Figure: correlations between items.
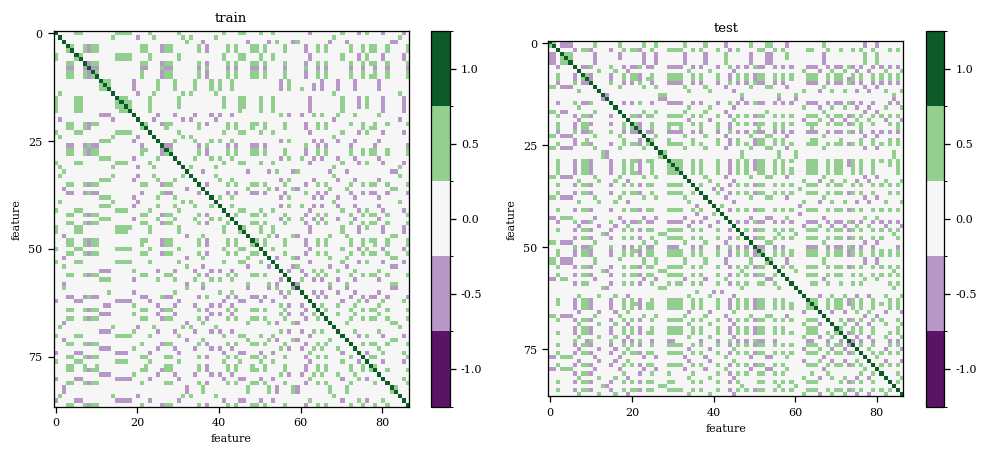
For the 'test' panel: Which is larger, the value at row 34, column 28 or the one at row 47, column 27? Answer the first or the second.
the second
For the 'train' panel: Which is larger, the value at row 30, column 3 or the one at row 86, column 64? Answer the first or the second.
the second
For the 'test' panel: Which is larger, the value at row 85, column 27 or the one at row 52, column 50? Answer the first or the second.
the first
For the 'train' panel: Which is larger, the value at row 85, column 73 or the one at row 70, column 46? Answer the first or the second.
the second
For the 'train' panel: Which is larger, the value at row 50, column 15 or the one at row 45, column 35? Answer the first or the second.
the first
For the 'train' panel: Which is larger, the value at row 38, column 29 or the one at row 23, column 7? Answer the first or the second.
the first
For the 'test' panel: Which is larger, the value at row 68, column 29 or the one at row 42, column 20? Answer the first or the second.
the first
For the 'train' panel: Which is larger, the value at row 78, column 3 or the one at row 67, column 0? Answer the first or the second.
the first
